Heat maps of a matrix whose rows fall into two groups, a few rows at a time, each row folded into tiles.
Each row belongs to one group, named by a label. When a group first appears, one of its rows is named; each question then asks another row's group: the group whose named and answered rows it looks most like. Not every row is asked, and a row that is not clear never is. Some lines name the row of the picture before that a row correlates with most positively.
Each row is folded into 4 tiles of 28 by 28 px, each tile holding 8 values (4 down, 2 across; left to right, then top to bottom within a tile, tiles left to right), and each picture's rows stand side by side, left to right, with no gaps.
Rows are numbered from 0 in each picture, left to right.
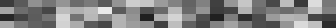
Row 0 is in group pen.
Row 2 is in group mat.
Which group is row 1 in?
mat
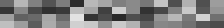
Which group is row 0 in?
mat
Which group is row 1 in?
pen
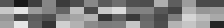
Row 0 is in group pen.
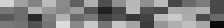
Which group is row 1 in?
mat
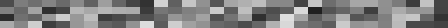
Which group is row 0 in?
pen
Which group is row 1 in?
pen
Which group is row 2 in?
mat
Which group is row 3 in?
mat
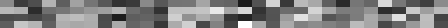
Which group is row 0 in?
pen
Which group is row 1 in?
pen
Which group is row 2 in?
pen
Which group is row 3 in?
pen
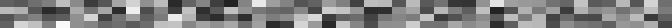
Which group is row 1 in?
mat
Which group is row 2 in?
pen
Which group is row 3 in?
pen
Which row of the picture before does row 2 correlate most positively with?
3
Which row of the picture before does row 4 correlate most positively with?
3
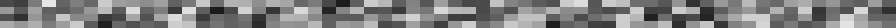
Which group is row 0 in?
pen
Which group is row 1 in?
mat
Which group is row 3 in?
pen
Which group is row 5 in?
mat
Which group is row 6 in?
pen
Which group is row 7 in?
mat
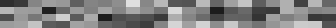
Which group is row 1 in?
mat
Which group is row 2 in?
mat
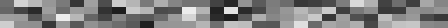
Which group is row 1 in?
mat
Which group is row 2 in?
pen
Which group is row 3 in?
mat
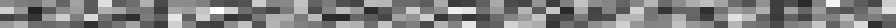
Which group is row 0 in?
pen
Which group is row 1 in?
pen
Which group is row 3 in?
pen
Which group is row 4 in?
pen
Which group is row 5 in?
mat
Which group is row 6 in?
mat
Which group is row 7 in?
pen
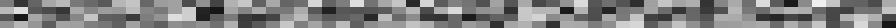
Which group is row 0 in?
pen
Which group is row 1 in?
mat
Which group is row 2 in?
mat
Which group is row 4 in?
pen
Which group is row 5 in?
mat
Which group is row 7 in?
pen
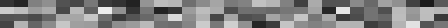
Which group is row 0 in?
pen
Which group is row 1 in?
pen
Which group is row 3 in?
pen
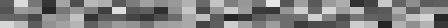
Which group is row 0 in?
mat
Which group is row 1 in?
pen
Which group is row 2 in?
pen
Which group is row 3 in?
pen
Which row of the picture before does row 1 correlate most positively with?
3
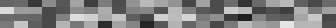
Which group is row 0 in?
pen
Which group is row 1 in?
mat
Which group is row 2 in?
pen
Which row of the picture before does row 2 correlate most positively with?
3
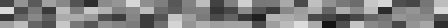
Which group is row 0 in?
pen
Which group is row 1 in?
mat
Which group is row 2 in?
mat
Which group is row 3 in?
pen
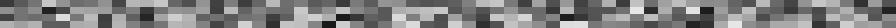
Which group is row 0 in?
pen
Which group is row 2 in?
pen
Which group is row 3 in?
pen
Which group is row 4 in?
mat
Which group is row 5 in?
pen
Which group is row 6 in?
mat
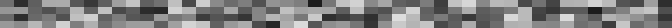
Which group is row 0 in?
pen
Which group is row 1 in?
mat
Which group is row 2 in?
pen
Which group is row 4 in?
mat
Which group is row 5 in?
mat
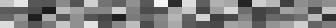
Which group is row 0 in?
mat
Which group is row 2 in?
pen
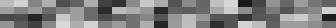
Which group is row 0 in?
mat
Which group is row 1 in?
pen
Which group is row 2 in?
pen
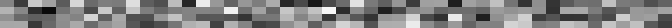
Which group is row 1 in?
mat
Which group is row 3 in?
mat
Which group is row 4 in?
mat
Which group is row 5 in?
pen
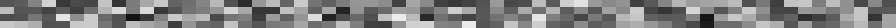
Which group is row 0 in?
pen
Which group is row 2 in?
pen
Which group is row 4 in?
pen
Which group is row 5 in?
mat
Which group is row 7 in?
mat
